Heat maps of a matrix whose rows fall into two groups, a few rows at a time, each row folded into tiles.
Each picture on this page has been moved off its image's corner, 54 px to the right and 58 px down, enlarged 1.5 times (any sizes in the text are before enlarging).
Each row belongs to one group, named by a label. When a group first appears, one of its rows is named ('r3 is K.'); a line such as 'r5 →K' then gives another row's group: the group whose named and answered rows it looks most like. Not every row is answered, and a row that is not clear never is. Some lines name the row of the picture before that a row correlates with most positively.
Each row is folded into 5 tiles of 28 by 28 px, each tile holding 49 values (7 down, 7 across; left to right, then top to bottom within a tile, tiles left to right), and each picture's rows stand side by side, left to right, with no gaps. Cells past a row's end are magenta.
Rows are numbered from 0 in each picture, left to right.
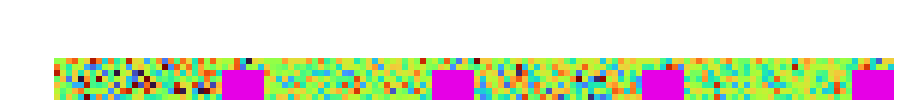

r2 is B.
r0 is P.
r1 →P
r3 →P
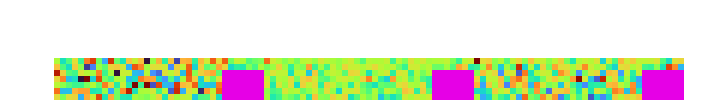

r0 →P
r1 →B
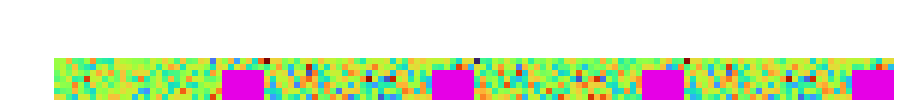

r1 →B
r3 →B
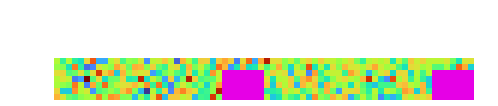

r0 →P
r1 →B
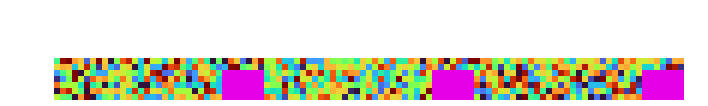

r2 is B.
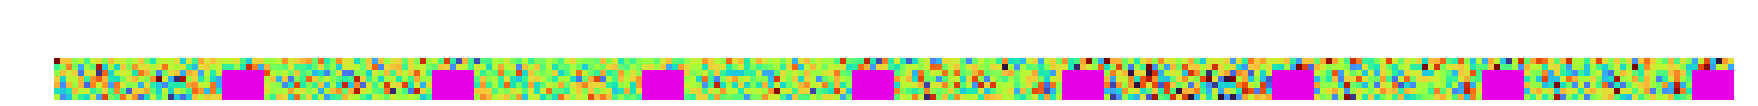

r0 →B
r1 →P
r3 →P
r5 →B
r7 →P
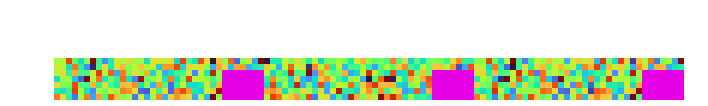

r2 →P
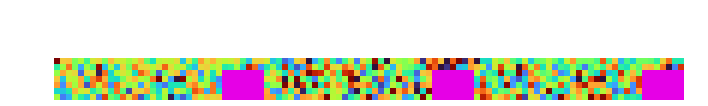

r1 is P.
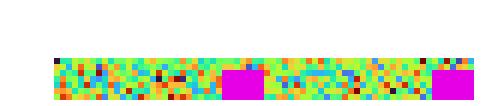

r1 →P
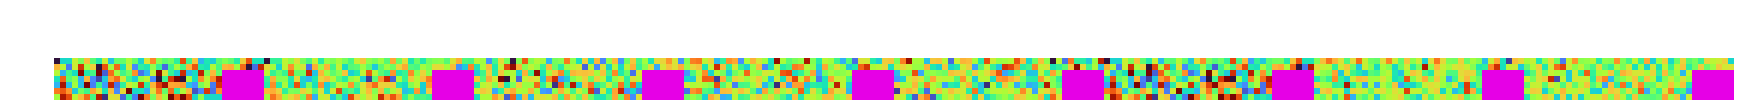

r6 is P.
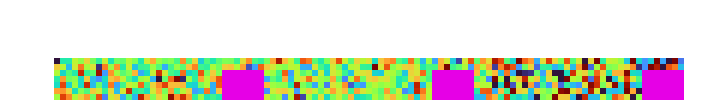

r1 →P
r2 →P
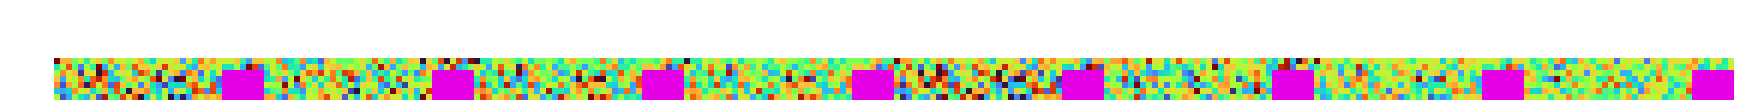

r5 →P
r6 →B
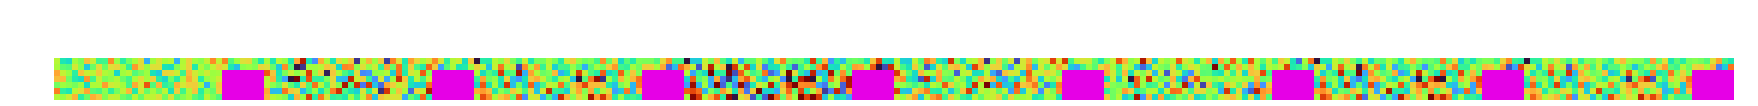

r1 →P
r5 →P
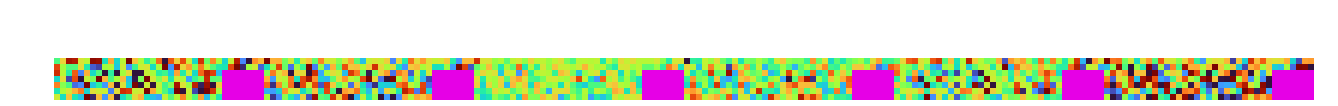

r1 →B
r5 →B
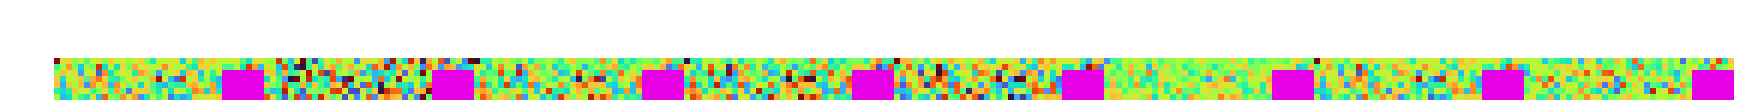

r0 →B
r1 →P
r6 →B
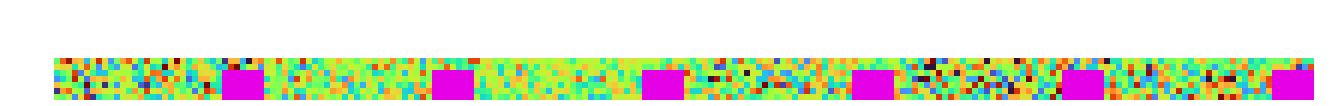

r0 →P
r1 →P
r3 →P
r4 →P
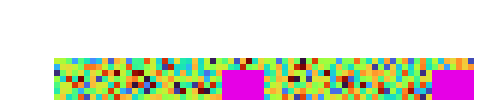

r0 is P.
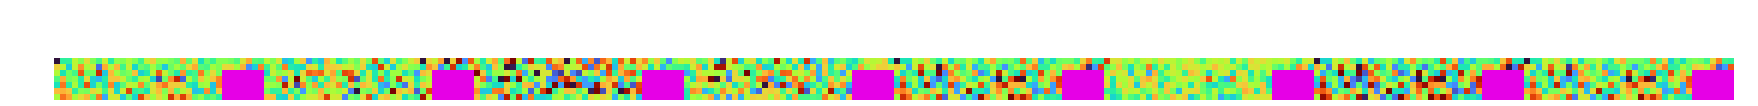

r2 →P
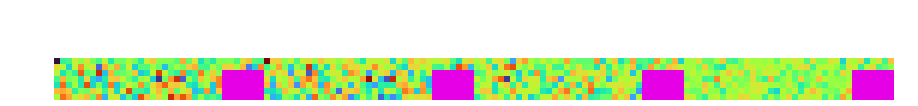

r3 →P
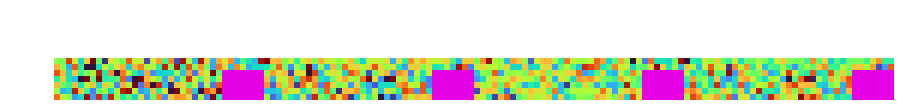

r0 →P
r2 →P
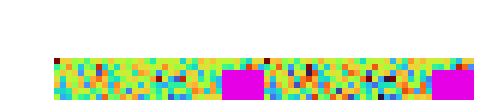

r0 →B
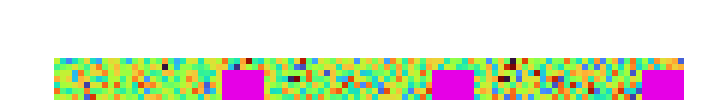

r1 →P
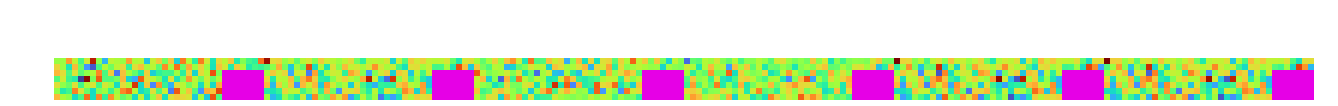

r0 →P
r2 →P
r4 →B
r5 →B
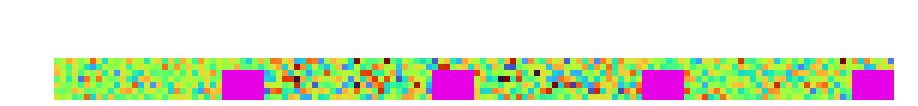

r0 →P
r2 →P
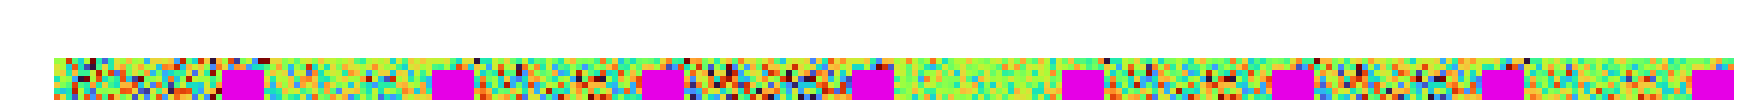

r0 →P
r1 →B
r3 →B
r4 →P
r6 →B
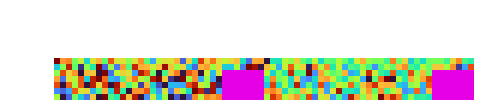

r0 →B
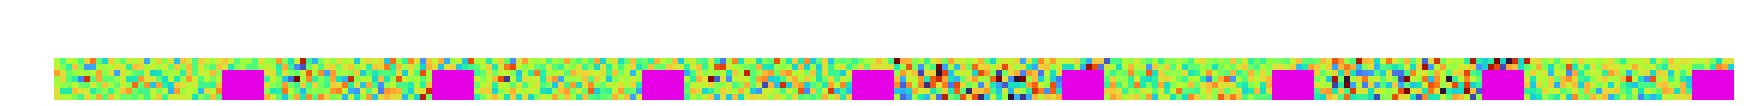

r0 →P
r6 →P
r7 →B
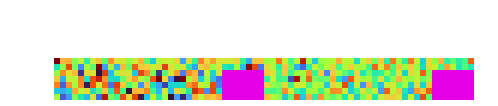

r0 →B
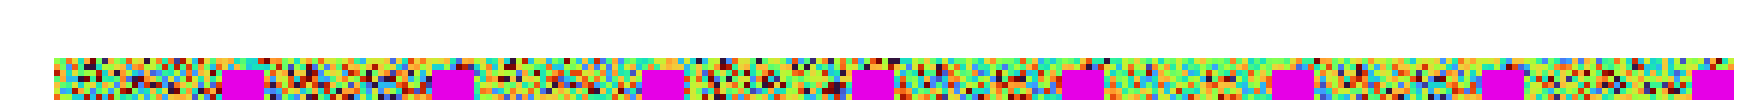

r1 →B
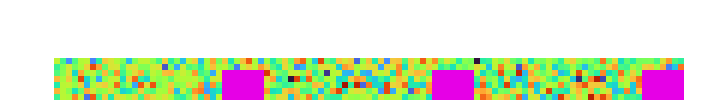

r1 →P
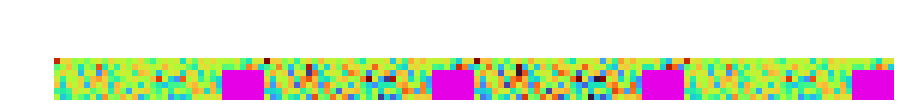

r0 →B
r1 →B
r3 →B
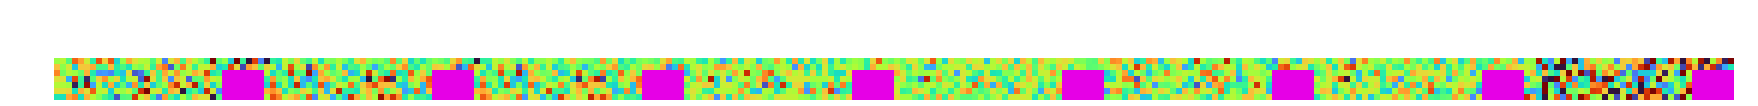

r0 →P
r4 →P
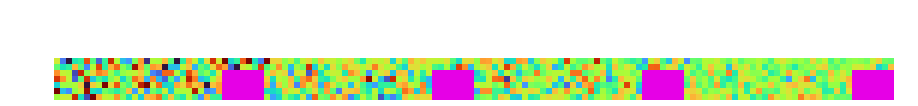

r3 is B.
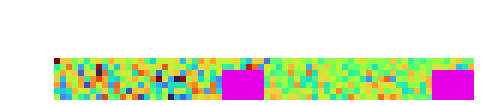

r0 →B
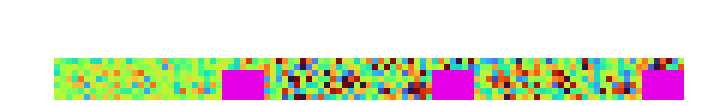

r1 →P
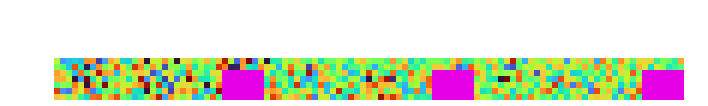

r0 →P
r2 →P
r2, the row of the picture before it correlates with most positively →1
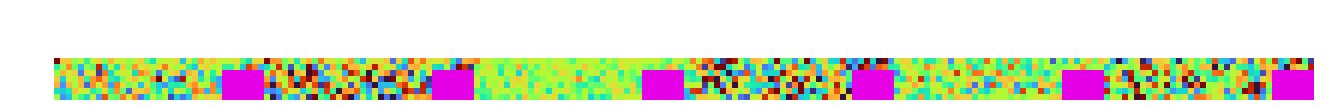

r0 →B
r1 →B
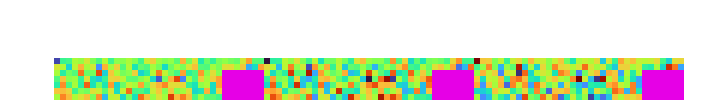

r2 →B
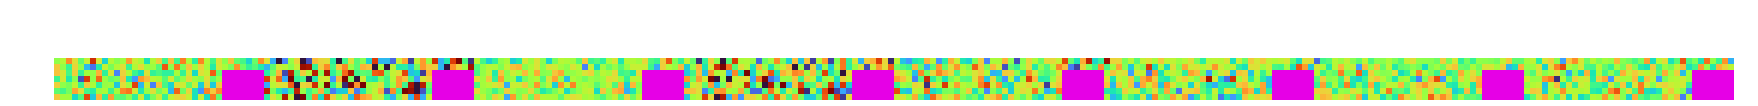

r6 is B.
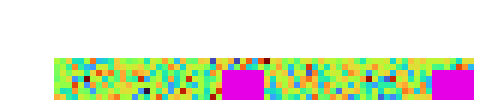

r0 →P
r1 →B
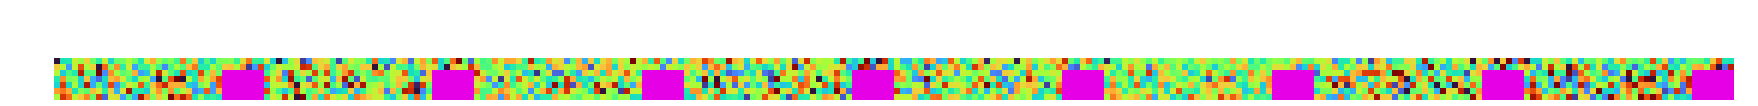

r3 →P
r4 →P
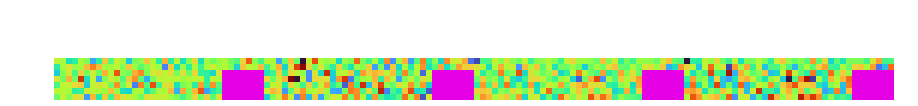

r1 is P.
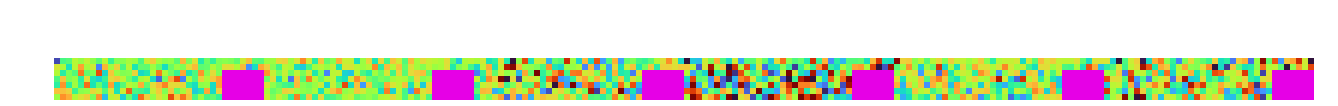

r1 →P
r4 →B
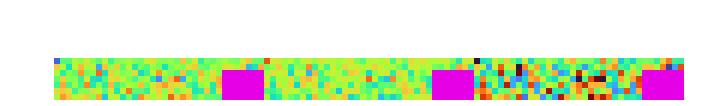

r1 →B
